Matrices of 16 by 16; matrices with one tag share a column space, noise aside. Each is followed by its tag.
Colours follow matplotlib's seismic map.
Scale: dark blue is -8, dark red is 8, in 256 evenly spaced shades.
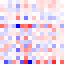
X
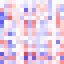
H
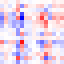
H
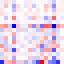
X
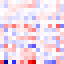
X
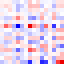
X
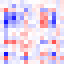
H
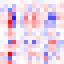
H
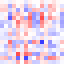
H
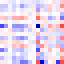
X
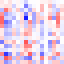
H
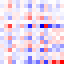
X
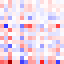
X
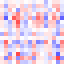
H
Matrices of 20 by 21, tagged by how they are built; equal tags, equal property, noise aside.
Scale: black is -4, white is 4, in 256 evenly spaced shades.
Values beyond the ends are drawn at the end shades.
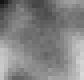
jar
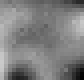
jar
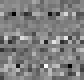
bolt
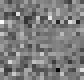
bolt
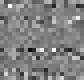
bolt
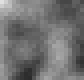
jar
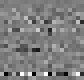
bolt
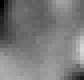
jar
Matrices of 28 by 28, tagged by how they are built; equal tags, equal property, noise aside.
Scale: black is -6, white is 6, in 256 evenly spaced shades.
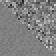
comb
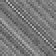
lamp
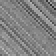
lamp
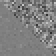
comb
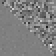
comb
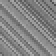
lamp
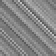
lamp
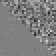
comb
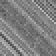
lamp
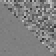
comb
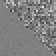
comb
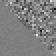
comb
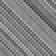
lamp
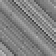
lamp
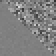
comb
